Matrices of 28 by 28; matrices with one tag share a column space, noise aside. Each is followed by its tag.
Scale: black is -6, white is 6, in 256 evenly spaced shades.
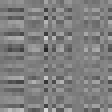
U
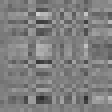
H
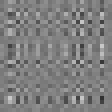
H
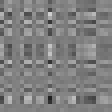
H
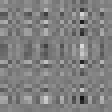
H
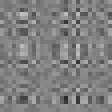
H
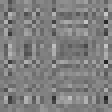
H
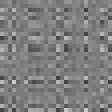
U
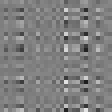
U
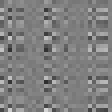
U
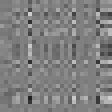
H
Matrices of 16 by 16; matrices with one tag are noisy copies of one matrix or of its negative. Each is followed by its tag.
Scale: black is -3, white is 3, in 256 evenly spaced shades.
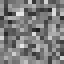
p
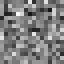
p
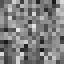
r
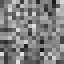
r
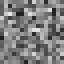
p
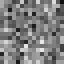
r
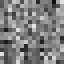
r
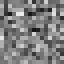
p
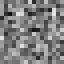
p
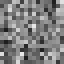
r
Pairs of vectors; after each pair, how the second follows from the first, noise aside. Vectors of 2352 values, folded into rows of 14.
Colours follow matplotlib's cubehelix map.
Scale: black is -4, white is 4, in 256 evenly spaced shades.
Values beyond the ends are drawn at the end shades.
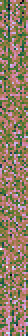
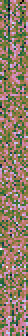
copied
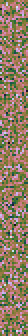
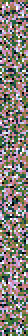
scaled up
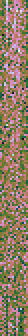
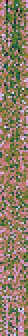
negated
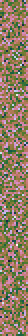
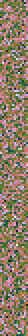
copied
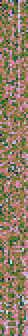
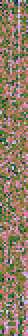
copied
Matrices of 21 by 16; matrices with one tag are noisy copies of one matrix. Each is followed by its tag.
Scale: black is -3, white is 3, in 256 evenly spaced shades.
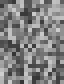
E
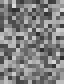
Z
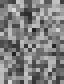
E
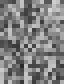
E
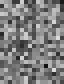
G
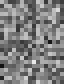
G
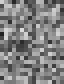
G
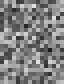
Z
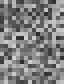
Z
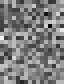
Z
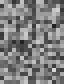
G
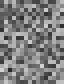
Z
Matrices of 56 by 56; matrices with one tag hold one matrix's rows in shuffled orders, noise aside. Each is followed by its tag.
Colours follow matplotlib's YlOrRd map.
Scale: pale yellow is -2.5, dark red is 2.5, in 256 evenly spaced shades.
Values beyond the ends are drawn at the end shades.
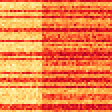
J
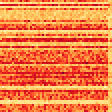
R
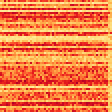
R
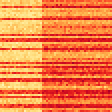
J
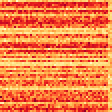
R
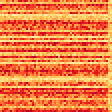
R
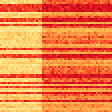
J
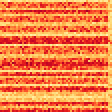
R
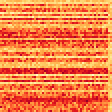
R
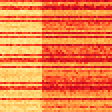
J
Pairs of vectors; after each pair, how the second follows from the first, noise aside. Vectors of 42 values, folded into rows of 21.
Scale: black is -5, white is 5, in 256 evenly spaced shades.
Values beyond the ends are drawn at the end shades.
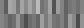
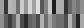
scaled up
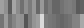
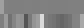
partly zeroed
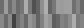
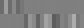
partly zeroed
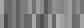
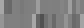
partly zeroed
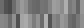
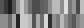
scaled up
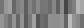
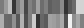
scaled up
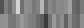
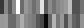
scaled up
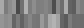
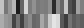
scaled up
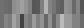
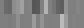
partly zeroed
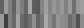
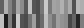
scaled up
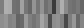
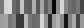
scaled up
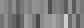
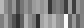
scaled up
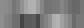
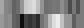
scaled up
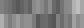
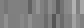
partly zeroed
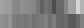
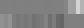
partly zeroed
